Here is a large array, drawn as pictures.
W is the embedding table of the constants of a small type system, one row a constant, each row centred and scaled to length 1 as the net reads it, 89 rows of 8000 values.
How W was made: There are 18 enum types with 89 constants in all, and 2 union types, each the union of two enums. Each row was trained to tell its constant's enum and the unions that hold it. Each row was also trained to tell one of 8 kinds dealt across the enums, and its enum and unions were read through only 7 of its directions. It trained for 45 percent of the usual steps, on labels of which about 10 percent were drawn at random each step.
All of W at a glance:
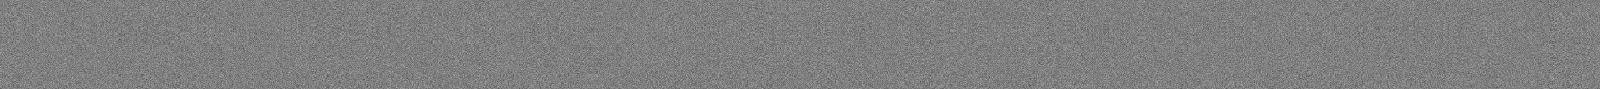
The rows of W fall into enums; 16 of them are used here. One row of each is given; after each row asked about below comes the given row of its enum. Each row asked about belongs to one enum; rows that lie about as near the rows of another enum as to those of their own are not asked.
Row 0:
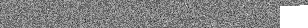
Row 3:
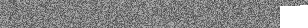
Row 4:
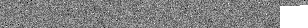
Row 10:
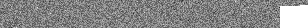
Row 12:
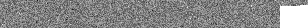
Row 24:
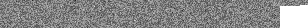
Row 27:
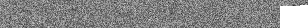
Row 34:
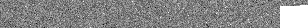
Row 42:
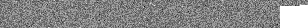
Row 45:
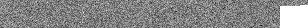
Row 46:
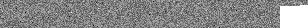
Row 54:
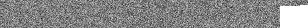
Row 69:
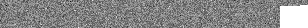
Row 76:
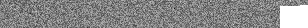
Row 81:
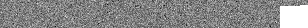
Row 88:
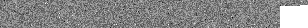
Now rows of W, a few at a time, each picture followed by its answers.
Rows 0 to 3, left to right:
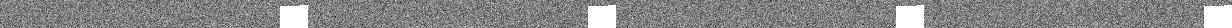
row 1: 3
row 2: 81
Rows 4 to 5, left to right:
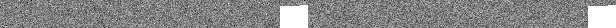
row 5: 24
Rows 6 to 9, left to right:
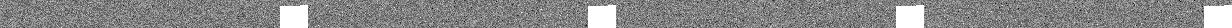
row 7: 0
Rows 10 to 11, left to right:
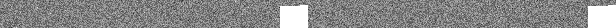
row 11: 69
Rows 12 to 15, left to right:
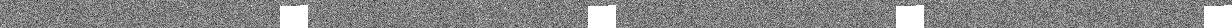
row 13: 12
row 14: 76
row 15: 3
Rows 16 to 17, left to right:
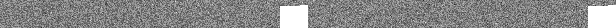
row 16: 0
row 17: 69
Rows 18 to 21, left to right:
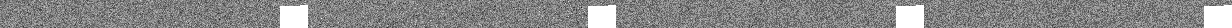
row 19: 45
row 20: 24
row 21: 42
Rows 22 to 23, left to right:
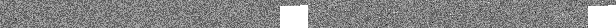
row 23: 54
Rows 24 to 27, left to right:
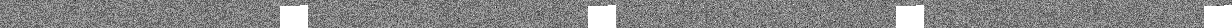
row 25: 42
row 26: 46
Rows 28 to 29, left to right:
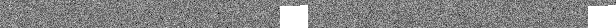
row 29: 69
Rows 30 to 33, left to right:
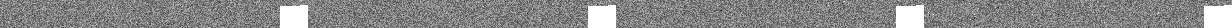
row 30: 42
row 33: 46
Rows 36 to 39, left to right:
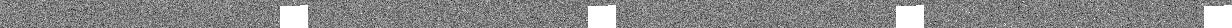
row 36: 45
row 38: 81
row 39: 46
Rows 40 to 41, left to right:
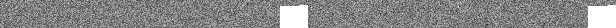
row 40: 0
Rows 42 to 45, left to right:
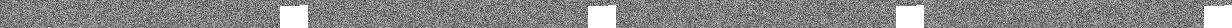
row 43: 81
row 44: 34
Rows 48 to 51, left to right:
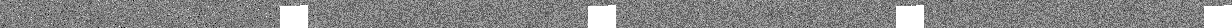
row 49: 54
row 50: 3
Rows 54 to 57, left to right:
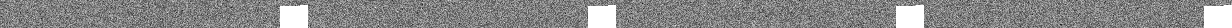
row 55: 69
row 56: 3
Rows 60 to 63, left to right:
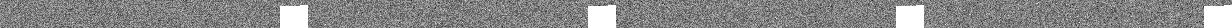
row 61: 34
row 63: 54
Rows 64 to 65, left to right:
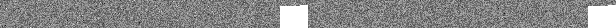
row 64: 88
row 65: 42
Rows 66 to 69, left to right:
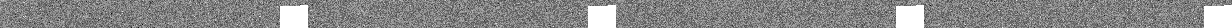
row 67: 24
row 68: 76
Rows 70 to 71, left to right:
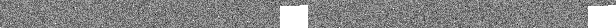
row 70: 12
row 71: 54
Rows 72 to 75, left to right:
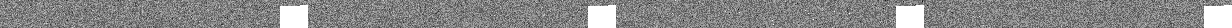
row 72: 81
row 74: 46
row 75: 76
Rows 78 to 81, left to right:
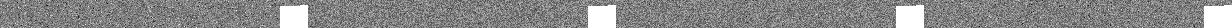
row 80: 54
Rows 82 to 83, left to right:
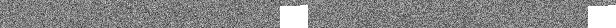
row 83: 81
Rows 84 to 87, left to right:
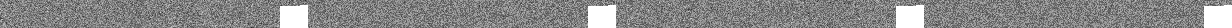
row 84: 12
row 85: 12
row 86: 3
